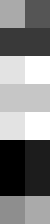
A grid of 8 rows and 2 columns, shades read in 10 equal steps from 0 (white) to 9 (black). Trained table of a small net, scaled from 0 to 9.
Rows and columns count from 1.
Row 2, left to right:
7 7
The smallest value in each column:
1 0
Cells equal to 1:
2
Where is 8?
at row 6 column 2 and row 7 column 2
